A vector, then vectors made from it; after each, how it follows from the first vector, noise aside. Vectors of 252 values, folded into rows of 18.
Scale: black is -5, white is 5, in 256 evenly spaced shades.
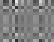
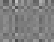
shrunk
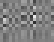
wrapped around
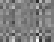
reversed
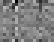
sign-scrambled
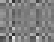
wrapped around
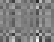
reversed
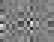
wrapped around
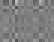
shrunk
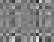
reversed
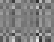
reversed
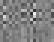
wrapped around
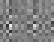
wrapped around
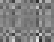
reversed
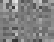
sign-scrambled
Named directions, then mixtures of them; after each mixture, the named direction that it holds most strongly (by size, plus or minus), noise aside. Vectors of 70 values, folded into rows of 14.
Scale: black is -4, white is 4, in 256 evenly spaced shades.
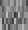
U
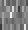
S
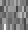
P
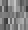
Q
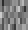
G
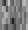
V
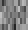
G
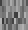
U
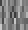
U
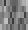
Q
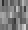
G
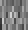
U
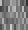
P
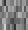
P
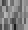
V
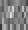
S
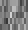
Q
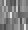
S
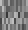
U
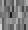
S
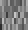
U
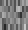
P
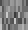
U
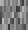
G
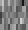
G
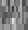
V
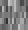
Q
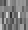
U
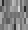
G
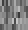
Q
